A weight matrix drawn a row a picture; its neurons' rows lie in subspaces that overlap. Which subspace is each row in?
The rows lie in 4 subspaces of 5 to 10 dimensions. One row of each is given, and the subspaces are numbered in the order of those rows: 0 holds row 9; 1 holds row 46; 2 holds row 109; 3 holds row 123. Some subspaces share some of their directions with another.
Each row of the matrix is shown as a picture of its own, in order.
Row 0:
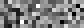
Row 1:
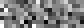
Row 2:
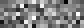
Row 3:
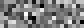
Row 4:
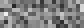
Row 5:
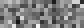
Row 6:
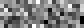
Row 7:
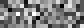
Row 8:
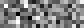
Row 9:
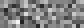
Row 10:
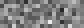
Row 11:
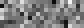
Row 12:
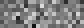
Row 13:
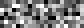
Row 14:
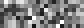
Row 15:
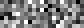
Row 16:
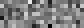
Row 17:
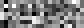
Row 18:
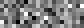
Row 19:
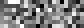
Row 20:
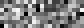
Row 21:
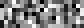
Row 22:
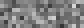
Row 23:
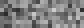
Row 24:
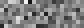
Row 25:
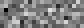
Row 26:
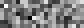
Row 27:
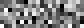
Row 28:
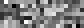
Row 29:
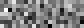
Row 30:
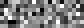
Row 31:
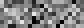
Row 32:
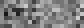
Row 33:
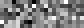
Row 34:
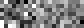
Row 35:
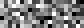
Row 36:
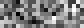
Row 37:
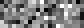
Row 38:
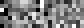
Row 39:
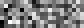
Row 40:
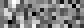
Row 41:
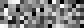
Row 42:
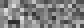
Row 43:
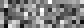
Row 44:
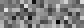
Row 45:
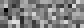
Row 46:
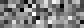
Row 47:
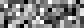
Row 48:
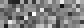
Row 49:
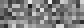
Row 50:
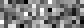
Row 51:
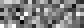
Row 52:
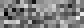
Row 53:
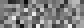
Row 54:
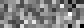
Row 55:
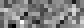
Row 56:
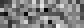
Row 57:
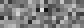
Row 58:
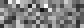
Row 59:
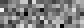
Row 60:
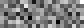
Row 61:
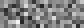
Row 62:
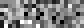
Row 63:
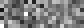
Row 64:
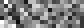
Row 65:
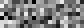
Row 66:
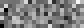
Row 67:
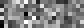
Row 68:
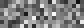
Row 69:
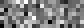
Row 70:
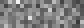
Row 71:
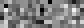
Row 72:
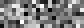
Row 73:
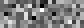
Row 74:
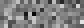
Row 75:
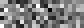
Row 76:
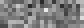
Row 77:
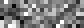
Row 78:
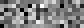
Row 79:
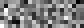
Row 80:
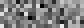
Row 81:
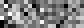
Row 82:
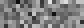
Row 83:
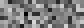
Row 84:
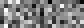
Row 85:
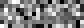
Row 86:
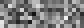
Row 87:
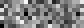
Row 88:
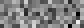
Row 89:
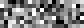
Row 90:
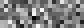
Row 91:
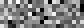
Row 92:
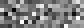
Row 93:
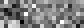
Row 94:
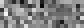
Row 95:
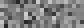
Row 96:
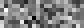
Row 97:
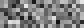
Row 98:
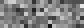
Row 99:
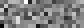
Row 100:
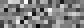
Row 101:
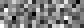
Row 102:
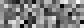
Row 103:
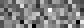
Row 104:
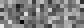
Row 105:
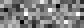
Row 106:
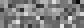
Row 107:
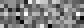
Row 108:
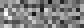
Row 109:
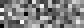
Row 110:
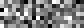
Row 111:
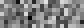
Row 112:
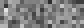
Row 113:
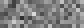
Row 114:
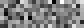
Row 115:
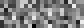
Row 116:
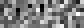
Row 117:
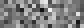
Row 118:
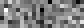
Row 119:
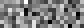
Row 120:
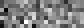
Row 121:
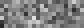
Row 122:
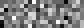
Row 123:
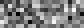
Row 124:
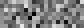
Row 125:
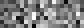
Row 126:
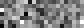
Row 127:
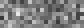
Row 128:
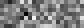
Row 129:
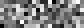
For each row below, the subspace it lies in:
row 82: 2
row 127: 2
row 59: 3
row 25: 0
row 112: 3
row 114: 1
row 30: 2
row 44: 0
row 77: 3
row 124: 0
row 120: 1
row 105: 0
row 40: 1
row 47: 3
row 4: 2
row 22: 2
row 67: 3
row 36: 3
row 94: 2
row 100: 0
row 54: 1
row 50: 3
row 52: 2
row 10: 1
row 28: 3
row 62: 3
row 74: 1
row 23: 2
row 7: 1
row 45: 0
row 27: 1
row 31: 3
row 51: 3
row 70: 1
